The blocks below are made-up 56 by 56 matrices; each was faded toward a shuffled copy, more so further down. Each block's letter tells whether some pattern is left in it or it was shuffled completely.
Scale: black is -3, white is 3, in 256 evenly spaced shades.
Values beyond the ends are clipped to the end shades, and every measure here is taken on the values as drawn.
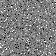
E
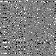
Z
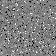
E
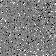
E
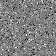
E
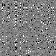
Z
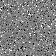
E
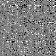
Z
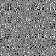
Z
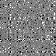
Z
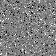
E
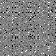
Z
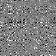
Z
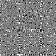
Z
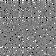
Z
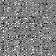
Z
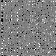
Z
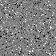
E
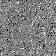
E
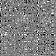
Z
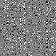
Z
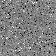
E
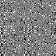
Z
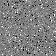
E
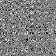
Z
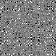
Z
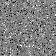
E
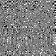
Z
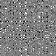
Z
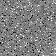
E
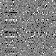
Z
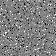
E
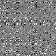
Z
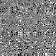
Z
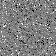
E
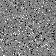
E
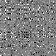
Z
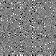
Z
